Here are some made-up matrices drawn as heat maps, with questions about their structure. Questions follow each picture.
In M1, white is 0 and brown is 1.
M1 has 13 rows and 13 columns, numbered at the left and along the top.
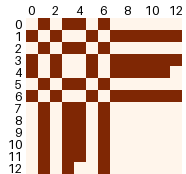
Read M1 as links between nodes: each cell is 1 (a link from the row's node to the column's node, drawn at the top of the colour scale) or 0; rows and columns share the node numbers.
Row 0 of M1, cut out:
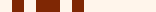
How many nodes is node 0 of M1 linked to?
4
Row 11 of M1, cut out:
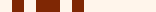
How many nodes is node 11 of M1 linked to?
4
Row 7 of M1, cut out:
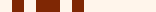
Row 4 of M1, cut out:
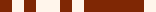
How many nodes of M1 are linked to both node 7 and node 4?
0
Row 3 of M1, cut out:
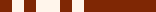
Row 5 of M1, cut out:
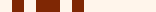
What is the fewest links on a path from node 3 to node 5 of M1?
1
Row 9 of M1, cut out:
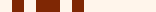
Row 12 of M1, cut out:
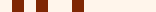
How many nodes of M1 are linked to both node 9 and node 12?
3
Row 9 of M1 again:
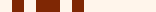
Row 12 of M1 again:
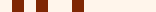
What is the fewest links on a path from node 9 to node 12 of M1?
2
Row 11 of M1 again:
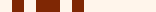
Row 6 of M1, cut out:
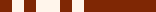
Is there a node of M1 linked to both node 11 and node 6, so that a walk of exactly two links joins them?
no
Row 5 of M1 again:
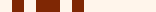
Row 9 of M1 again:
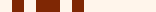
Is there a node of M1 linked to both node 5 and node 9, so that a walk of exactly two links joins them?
yes
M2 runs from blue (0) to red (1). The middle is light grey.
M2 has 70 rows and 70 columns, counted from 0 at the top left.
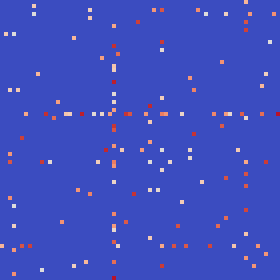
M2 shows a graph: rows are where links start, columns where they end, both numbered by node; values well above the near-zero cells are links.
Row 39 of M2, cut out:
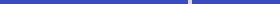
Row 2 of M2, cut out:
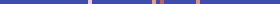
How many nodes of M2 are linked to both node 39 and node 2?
0
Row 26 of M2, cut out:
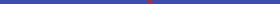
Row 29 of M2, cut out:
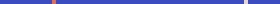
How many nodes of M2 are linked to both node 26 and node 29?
0
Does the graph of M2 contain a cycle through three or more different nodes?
no
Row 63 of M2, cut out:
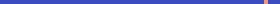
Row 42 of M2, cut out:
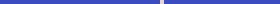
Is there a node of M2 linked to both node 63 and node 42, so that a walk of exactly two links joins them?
no
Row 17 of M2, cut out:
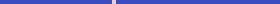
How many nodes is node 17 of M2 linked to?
1
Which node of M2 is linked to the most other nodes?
node 28
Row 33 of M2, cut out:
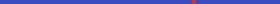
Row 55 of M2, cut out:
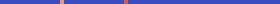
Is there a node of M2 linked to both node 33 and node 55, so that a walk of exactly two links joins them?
no
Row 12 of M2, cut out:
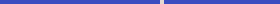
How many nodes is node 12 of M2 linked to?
1
